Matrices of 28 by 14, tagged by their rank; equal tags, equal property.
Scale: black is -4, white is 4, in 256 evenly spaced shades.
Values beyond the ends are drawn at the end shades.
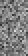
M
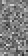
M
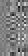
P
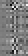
P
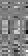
P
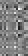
P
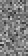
M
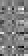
P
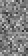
M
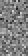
M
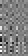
P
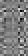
P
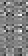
P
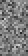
M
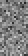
M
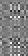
P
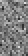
M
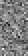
M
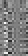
P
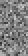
M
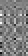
P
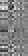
P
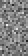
M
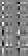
P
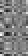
P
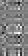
P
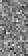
M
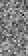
M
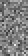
M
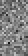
M
